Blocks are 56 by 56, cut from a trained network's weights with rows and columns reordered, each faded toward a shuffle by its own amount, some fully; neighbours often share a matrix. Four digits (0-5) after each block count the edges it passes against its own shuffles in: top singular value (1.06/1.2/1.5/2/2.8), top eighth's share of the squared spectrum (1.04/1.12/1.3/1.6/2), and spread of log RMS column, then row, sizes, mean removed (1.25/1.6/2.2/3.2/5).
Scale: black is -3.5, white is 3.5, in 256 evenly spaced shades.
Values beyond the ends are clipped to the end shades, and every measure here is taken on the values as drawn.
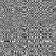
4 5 3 3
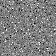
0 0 0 0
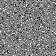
0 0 0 0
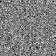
3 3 1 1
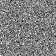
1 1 0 0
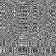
4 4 2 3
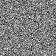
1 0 0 0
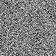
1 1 0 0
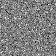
2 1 0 0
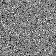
0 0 0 0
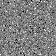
1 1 0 0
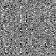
3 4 2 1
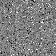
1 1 0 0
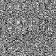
3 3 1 1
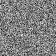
0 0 0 0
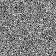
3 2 0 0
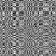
5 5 3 3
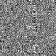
4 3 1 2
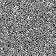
2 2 0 0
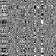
4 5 3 2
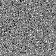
0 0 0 0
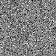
2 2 0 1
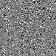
3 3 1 1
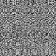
4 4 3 2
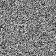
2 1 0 0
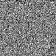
2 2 0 0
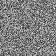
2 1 0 0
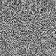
3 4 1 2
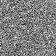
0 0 0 0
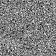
1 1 0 0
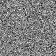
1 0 0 0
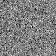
1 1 0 0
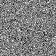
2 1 0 0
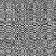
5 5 1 3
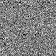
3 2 0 1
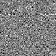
3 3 0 1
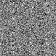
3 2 0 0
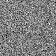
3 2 0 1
